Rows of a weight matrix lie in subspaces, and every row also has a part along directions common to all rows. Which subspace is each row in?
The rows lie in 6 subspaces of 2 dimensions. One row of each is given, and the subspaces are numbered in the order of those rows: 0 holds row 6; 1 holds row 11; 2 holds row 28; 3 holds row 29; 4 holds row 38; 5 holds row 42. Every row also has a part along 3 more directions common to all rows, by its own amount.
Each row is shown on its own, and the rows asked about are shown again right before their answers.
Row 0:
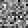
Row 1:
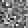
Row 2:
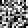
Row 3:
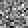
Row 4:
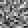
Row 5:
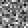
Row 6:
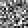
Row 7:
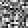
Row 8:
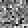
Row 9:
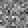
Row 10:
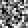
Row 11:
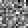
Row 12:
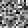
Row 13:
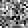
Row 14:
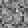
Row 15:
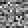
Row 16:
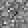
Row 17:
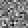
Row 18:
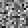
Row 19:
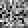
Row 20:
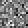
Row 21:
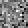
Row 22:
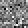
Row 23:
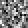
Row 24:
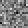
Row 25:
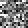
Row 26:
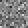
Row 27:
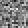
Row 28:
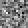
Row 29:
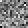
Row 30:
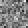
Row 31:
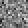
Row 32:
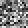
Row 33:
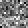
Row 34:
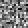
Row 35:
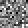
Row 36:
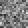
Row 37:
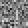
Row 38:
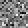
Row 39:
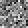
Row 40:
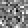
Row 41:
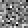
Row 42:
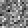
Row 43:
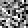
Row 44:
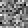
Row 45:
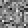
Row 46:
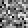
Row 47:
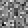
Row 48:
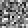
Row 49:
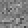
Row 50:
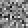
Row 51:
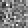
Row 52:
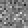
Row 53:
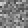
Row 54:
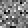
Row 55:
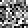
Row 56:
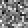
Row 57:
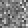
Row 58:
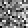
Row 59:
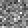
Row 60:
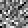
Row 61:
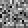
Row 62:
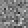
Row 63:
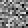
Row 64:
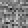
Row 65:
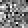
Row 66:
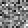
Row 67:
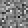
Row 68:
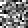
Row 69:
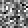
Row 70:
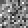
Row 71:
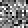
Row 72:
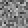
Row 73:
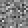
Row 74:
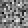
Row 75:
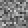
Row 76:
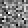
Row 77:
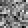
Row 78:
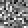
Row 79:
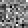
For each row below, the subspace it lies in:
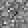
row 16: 4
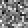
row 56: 2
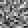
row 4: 3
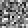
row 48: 5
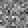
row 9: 3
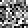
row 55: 0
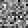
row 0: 5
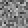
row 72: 4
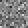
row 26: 3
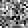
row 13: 3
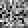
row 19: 5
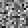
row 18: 3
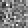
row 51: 0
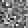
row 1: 0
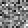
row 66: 1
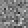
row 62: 0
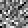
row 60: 3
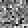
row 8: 0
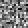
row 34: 5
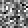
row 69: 3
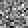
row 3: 3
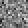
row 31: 2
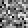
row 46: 2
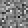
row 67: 3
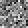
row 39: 5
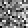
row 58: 2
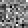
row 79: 0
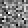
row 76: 2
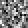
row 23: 2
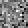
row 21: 2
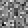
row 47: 4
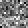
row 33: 3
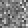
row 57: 2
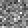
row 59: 5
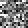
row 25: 1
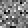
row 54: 3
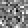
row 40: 2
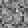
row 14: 2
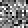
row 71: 0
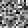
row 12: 1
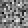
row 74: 0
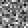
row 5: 4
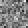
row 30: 1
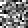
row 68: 1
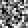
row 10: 2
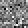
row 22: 0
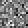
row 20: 4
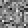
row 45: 2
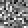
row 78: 5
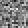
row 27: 4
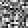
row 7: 4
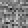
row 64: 4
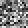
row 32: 5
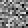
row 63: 4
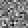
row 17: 4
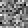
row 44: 1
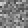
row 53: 1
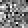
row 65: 0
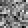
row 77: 1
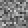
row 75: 4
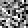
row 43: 2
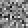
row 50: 5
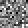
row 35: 0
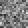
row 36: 1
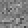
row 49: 0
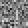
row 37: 4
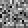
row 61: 5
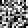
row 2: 1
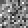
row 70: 5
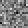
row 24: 1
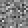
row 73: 3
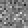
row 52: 5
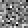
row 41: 0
